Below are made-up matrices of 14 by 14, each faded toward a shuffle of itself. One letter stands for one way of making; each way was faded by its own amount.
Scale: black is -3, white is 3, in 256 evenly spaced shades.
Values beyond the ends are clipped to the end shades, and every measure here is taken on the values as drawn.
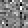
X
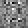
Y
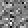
X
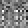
Y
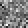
X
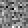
X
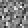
X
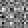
Y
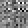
Y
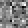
Y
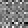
Y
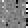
X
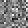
Y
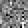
X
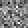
X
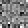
Y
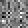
Y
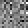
Y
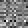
Y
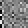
Y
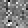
X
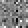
Y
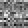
Y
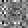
Y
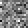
X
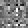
Y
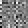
Y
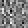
Y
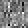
Y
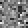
X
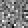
X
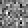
X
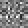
Y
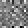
Y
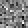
X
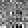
Y
